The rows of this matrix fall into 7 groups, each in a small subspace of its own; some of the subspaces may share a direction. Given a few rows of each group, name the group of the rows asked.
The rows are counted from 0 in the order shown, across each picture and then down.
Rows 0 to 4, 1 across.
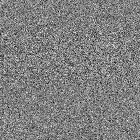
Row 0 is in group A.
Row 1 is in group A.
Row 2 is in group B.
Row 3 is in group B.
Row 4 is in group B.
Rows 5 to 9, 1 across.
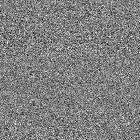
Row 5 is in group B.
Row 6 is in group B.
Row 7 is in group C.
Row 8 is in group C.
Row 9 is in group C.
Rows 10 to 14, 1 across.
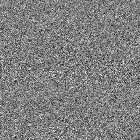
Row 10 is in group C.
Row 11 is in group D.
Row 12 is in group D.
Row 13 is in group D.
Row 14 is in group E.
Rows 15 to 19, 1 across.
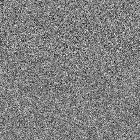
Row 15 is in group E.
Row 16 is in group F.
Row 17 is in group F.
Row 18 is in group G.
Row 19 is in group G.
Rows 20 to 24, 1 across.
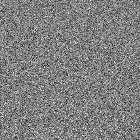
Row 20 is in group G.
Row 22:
F
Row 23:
E
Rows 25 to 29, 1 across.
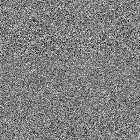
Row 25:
C
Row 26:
B
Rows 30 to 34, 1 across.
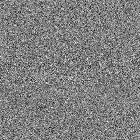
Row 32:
B
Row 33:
C
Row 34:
D
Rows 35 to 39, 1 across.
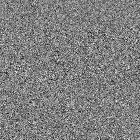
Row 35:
F
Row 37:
C
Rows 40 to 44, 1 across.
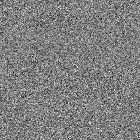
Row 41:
E
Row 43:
F
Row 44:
B
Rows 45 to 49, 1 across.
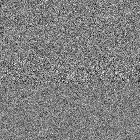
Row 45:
A
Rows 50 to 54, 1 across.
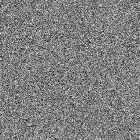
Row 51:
B
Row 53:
E
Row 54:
C
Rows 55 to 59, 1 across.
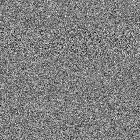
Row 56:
C
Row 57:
F
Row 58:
D
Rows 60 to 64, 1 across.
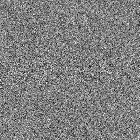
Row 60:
C
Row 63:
D
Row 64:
C
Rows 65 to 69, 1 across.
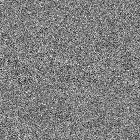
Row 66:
A
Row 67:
G
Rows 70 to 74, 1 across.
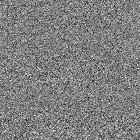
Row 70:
F
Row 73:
B
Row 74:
C
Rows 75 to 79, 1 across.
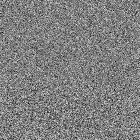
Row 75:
G
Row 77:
A
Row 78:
F
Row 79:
D
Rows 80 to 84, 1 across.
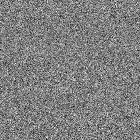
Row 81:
D
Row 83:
G
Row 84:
B
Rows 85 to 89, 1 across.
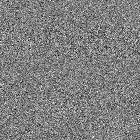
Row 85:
E
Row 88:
D
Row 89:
A
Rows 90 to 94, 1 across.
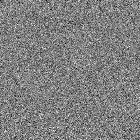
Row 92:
G
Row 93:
C
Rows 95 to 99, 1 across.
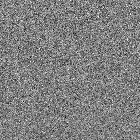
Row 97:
G
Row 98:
F
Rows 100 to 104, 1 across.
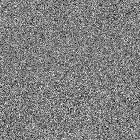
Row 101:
G
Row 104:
B
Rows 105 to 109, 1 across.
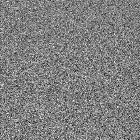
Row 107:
F
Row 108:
D
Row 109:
E
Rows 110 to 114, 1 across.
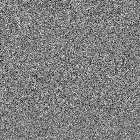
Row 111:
E
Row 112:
E
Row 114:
A
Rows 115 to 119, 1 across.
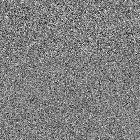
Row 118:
B
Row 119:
E
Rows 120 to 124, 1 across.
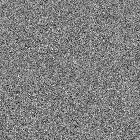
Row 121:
A
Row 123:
E
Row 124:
F
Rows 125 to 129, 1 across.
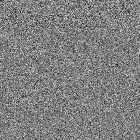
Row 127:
B
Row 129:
B
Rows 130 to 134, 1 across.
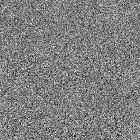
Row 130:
A
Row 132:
F
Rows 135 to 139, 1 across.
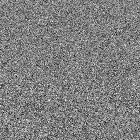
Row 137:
A
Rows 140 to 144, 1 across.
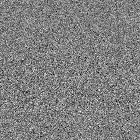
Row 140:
D
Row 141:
A
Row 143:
C
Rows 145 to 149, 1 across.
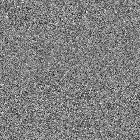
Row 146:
E
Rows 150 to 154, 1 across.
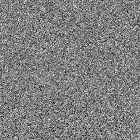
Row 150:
G
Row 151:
C
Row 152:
E
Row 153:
E
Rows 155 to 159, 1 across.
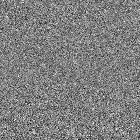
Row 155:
C
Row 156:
D
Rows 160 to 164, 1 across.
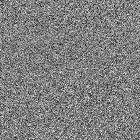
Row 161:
D
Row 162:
D
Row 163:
B
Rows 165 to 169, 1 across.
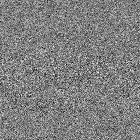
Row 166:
C
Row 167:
B
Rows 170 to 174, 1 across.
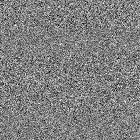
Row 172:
D
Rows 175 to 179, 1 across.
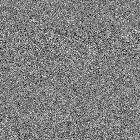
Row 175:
C
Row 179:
G
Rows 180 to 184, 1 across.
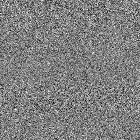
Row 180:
G
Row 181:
A
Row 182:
C
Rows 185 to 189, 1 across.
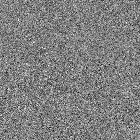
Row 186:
C
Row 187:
C
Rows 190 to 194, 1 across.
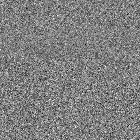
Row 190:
F
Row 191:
D
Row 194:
F
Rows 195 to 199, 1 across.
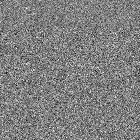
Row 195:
C
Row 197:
C
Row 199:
F
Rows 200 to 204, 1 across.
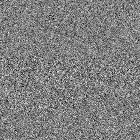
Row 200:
D
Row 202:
F
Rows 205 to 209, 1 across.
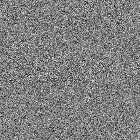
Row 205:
F
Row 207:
A
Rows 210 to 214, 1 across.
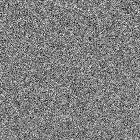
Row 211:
B
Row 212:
B
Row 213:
G
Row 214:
G
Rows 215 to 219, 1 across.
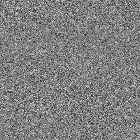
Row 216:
C
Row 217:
B
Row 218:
B
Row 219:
B
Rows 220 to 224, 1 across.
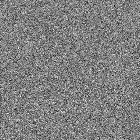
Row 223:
F
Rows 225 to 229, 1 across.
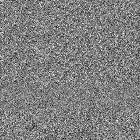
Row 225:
D
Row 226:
E
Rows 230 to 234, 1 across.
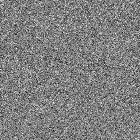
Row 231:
A
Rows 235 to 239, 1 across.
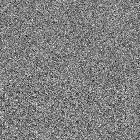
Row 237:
A
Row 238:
E
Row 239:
E
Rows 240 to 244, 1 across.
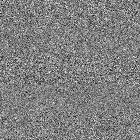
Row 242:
D
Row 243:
C
